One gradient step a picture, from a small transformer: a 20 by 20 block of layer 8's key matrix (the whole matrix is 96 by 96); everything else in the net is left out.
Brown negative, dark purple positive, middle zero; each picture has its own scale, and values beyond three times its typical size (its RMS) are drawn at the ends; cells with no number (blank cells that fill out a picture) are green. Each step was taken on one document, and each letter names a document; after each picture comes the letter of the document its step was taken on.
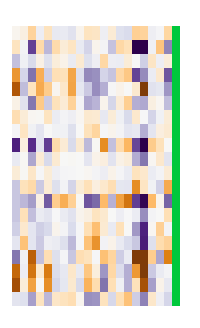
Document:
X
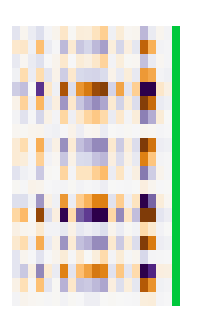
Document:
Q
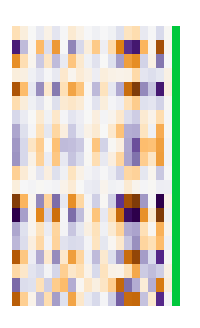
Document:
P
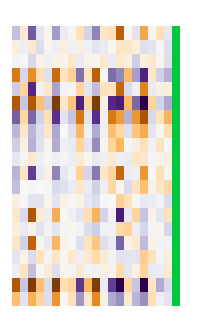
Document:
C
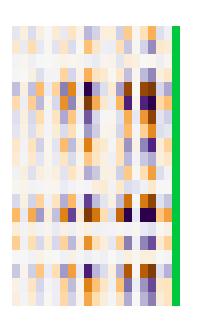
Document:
Q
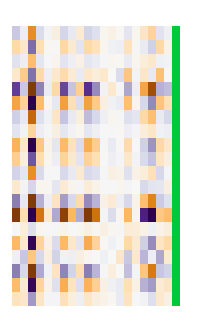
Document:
Q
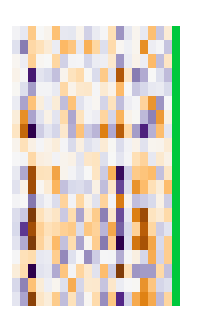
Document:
C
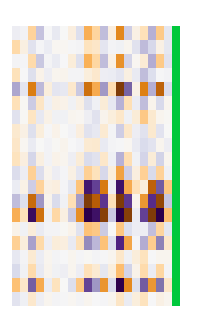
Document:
P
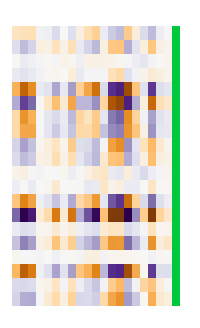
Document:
Q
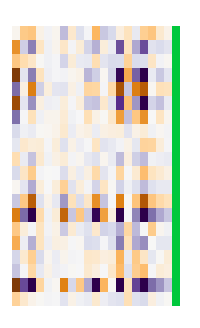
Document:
P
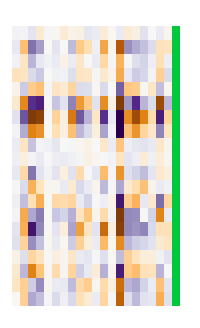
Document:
C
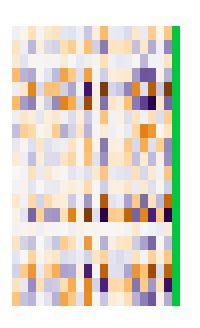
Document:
Q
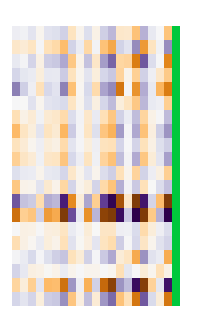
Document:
P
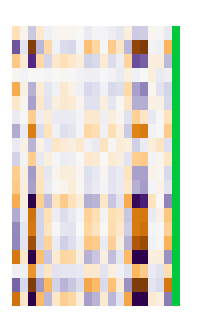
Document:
X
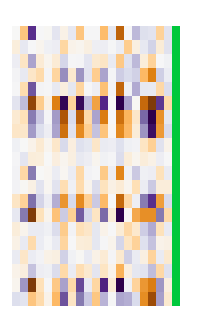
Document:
C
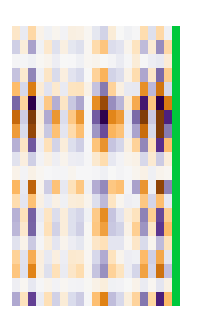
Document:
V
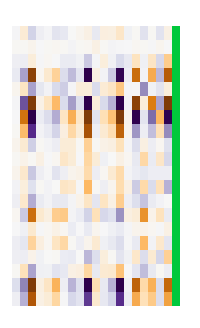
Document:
C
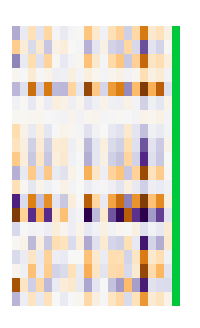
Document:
P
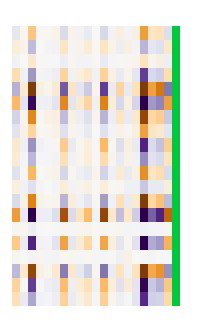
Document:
Q
